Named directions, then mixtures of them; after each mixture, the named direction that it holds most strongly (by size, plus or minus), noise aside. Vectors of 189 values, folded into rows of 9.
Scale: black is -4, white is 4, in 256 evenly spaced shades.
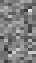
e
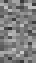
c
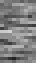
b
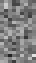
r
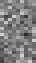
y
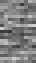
b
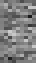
b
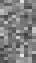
y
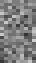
y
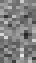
y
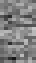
b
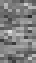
b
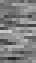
b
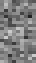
r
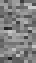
c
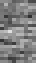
b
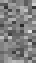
c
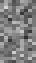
r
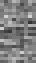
b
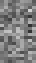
e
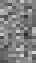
y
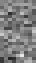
y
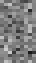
e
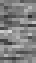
b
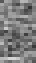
b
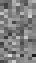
r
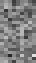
r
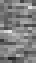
b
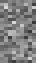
c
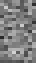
c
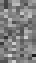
r
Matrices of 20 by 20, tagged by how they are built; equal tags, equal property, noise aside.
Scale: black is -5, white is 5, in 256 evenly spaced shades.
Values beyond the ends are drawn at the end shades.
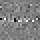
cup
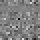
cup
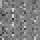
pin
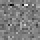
cup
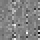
pin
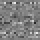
cup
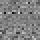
cup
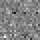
cup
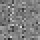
pin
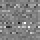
cup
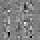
pin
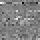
cup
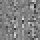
pin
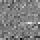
cup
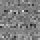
cup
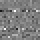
cup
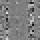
pin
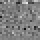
cup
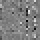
pin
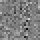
pin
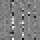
pin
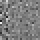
pin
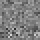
cup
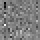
pin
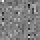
pin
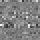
cup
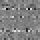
cup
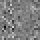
pin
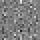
pin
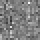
pin
